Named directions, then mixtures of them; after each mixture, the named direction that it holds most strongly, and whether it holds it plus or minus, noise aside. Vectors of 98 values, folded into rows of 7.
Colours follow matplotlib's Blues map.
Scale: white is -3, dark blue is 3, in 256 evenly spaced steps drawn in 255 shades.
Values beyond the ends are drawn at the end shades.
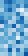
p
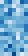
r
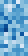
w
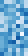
p, minus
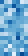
r, minus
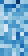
w, minus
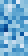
w, plus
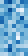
p, plus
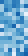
p, plus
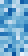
r, plus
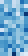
r, plus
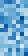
p, plus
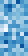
w, minus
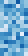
w, minus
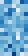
r, plus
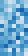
p, minus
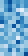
p, plus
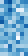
p, plus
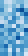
p, minus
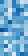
r, minus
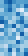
p, plus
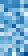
p, plus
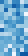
r, minus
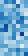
w, plus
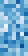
w, minus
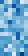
r, minus
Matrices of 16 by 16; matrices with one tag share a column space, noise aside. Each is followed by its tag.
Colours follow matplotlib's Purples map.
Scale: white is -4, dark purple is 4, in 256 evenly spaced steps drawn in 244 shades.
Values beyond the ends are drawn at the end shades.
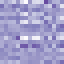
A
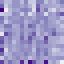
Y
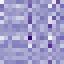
A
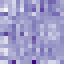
Y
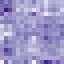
Y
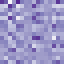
A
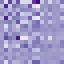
A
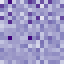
A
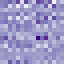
A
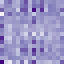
Y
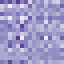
A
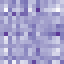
Y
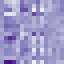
Y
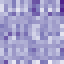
Y
